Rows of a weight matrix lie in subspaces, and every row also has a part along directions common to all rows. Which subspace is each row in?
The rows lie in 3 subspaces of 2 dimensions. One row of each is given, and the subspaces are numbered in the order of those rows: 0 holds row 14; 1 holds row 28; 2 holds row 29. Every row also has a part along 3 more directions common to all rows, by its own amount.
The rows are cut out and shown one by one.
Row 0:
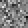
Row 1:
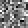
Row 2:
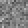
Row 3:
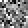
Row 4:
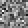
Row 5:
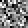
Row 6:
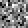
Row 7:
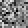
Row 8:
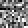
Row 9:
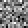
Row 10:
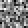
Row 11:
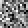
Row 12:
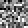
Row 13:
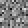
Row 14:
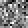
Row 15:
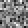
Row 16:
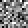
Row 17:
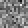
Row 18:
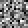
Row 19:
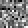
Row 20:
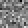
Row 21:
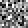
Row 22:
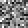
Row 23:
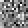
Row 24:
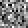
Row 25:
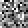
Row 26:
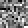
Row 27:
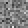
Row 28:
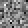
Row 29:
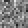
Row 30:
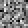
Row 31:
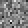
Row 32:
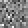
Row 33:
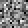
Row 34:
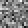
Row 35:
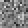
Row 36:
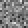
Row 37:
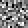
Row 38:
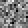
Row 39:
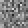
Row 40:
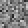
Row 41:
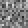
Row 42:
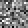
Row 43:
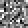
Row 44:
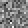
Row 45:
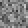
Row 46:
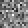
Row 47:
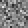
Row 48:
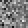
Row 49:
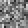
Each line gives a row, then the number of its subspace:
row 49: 1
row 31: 1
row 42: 1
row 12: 2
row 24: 0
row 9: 2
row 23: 2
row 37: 0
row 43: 1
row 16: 2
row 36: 2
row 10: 2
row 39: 2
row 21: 0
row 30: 1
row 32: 0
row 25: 2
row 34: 2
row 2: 1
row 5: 0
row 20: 2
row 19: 2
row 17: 2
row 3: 0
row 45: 0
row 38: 0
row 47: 0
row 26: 2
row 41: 0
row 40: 1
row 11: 2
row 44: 1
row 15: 2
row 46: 2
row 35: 2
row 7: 0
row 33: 1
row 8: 2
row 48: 0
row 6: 0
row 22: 1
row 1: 1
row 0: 0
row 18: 1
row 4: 1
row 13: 1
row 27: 1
